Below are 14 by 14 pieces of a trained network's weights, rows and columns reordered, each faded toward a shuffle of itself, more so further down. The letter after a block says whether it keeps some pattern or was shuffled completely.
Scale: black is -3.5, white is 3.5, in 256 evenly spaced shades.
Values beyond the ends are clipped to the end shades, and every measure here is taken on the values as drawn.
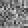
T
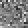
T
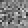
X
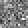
T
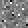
T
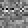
X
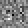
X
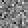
T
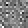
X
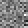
X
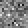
T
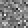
T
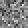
T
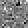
T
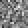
T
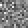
T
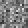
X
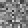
X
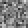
T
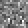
T
